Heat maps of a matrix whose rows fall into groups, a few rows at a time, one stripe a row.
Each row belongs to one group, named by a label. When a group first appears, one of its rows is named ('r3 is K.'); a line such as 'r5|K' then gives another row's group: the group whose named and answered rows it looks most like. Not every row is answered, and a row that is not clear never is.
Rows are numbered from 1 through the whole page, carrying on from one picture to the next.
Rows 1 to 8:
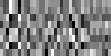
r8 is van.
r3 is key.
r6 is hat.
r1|hat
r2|hat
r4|key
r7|key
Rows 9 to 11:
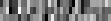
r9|key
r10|key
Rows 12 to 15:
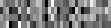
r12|van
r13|key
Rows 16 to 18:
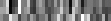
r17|key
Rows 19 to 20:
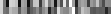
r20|hat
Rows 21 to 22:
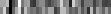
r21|key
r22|key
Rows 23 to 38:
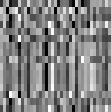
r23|key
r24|hat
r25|key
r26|key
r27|van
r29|van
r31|hat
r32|van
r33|van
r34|van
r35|van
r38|key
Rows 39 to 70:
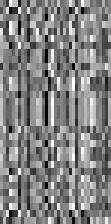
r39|hat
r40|key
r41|van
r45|key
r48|key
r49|van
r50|hat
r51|hat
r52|van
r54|van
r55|van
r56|van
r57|key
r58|hat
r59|van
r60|hat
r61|hat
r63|key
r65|van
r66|hat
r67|van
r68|hat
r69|key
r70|key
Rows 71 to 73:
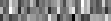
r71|hat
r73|key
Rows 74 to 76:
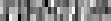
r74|van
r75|hat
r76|hat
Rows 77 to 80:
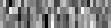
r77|key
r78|hat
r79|van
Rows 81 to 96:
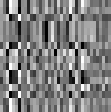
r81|hat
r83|key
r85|van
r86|van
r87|key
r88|hat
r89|hat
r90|hat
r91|key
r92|key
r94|key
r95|hat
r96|hat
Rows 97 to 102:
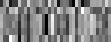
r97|key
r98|hat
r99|van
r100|van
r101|van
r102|hat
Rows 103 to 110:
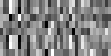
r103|hat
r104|hat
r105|key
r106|van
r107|key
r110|van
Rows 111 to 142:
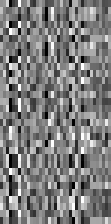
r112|van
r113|van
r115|hat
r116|key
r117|van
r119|key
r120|hat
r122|hat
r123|key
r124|van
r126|key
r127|van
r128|key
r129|hat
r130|hat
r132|hat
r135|hat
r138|key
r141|key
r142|key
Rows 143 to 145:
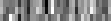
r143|van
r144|van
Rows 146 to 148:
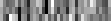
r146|van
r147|van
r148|hat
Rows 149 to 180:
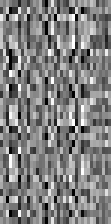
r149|van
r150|key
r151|hat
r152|van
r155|hat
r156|key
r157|key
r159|hat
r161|key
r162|key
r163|van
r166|hat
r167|key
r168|van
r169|key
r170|key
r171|hat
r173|hat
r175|van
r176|key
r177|hat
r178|van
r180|van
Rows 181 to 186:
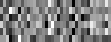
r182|hat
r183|key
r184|van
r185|key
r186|key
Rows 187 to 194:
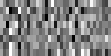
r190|hat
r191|hat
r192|key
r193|hat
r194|hat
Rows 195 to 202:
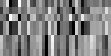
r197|hat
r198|key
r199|key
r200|van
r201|van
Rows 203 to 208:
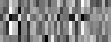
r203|hat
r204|hat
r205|key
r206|hat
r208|van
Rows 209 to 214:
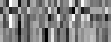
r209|hat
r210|key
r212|hat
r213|van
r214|van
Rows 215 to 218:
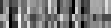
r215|key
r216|key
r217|key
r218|key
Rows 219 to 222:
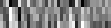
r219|key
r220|hat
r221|hat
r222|hat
